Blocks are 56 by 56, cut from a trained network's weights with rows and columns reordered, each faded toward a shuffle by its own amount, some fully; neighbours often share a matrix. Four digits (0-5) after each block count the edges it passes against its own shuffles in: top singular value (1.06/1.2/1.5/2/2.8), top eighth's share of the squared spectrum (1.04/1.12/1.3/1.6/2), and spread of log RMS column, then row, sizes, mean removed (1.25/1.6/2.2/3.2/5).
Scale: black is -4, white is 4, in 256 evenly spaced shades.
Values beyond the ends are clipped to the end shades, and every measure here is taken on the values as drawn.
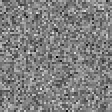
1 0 0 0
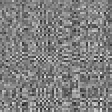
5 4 2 3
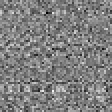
4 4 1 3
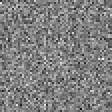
3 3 0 1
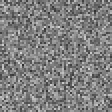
1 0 0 0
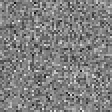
3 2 1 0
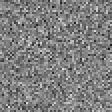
1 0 0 0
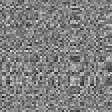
4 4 2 2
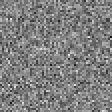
3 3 1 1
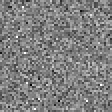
0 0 0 0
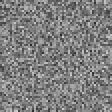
3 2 0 0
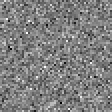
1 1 0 0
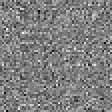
4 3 2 2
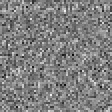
3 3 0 1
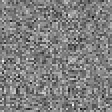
4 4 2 1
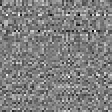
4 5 2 3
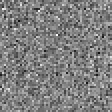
2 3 0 1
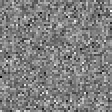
1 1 0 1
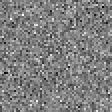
1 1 0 0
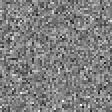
0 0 0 0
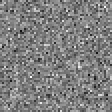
1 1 0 0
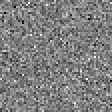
1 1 0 0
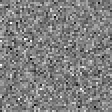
0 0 0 0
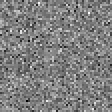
0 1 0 0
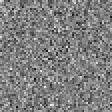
3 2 0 0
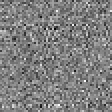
4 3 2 2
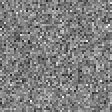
0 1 0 0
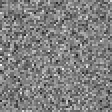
2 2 0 0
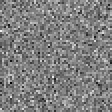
2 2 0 0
